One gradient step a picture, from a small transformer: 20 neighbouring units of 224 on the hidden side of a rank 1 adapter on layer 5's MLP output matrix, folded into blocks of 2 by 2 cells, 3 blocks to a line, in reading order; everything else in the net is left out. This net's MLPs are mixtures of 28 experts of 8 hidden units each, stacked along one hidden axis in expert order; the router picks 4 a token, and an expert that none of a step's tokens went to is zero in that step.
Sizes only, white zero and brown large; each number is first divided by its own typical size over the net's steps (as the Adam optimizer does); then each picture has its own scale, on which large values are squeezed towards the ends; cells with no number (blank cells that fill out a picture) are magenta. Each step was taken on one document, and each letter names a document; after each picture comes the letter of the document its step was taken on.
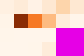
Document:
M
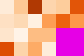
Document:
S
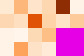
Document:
M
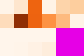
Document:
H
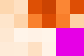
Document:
S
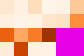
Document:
M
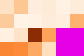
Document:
M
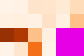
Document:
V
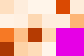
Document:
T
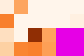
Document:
V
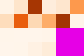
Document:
H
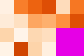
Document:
H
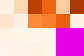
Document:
S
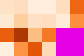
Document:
M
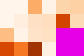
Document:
T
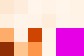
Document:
T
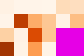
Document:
T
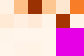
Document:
H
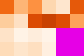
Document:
S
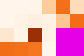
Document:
T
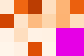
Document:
H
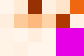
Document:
H
